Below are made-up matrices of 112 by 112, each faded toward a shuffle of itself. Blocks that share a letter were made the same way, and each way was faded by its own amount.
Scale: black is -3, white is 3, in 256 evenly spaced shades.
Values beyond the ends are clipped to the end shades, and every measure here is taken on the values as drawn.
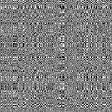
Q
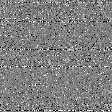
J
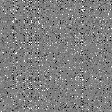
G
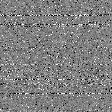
J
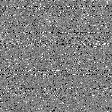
J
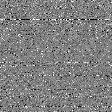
J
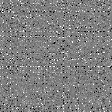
G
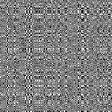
Q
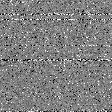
J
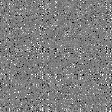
G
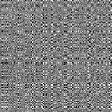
Q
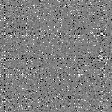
G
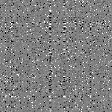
G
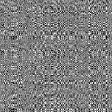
Q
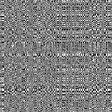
Q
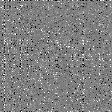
G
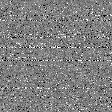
J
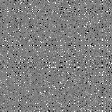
G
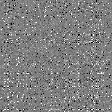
G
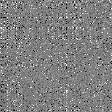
G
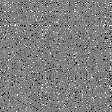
G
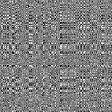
Q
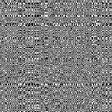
Q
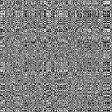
Q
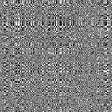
Q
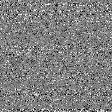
J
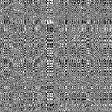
Q
